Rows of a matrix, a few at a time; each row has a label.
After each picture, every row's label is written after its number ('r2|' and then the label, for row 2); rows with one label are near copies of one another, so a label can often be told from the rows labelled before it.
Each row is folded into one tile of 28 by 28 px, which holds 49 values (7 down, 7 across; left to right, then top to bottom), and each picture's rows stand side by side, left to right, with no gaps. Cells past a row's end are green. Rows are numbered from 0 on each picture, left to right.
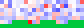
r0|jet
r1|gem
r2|jet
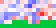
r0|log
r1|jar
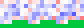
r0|log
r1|log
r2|log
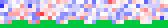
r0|jar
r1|jar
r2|log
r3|jet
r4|log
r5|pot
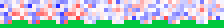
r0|jar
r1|jar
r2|jar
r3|jet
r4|pot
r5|log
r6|log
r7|pot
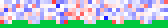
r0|gem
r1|jet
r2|jar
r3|pot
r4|gem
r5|jet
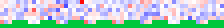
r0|gem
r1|pot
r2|jet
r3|gem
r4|gem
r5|log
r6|pot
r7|log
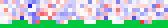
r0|pot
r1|jar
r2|log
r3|pot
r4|pot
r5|gem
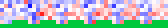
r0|jet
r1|jar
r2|jar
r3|jar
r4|jar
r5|jar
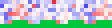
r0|jar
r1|jet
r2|gem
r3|jar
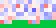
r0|gem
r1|gem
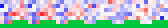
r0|jar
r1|jar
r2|jar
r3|jet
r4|log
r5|pot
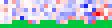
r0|pot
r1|gem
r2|log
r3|jar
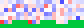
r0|gem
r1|gem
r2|pot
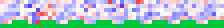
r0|log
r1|jar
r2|log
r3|jet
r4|jet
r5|log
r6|log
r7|log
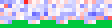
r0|jet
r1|log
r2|log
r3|log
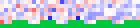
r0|gem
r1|pot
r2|pot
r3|log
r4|log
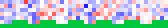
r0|jet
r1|jar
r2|pot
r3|jar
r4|log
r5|pot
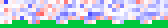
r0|pot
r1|jar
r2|log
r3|log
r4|jet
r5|log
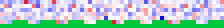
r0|jet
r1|jet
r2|gem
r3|pot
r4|gem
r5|pot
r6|gem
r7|jet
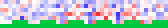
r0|pot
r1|log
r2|jar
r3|jar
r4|jar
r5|gem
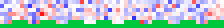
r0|jar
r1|jar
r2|jet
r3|pot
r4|pot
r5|gem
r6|jet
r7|jar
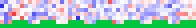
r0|jar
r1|log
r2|pot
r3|jet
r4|gem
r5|log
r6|jar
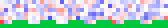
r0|gem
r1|pot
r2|pot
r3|log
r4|gem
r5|log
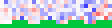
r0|pot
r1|pot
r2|log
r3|jar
